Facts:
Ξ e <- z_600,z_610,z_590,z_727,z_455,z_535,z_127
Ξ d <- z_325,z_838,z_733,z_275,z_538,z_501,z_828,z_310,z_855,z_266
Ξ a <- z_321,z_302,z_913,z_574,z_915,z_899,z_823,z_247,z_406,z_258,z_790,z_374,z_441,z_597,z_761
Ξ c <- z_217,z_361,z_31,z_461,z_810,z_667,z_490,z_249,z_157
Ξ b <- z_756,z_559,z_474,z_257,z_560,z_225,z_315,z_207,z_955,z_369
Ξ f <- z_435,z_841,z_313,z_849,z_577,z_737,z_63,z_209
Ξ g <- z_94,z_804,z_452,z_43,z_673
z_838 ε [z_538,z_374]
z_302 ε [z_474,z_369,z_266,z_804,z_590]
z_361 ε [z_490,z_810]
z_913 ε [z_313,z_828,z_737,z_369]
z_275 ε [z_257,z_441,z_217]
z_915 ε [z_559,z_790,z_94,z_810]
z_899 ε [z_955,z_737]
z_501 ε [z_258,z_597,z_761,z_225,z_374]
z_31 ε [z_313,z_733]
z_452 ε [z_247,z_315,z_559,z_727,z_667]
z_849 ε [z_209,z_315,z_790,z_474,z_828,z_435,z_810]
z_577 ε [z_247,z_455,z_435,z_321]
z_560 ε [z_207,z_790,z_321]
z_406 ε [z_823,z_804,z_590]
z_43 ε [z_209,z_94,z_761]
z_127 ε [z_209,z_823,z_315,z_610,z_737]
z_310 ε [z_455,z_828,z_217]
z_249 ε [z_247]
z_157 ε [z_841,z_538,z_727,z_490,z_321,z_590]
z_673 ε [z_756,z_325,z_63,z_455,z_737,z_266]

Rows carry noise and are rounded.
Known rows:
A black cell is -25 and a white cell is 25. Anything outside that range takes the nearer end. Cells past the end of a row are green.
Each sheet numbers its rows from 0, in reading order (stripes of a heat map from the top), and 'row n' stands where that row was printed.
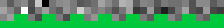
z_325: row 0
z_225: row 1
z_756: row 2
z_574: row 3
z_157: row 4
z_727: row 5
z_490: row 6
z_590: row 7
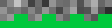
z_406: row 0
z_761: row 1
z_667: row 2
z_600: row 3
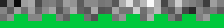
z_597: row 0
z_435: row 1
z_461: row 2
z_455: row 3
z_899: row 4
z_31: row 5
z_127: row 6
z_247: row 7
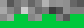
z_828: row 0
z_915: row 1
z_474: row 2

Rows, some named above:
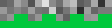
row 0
z_574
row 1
z_899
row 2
z_249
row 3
z_838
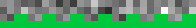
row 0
z_756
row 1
z_823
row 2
z_761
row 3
z_127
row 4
z_217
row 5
z_737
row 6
z_828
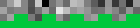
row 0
z_913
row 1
z_225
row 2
z_275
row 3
z_538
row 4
z_374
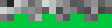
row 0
z_441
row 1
z_673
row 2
z_559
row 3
z_610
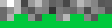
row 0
z_31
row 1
z_560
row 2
z_94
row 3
z_559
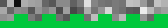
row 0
z_501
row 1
z_369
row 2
z_610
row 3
z_313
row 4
z_452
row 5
z_275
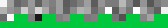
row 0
z_733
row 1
z_257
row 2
z_209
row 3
z_63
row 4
z_955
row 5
z_266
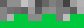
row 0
z_43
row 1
z_841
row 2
z_804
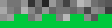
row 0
z_855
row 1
z_374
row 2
z_94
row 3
z_207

